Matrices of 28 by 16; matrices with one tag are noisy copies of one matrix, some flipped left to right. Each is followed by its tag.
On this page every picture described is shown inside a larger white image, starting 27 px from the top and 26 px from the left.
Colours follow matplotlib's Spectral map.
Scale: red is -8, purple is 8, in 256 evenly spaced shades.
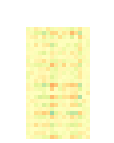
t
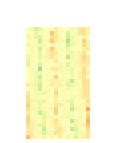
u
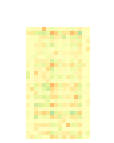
t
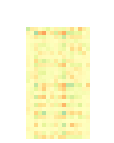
t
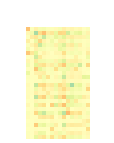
t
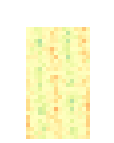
u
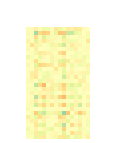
t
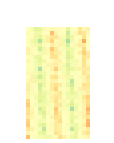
u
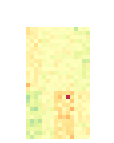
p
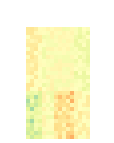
p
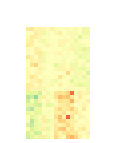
p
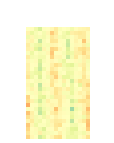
u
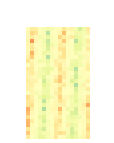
u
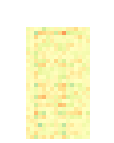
t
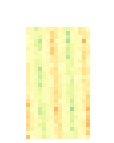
u
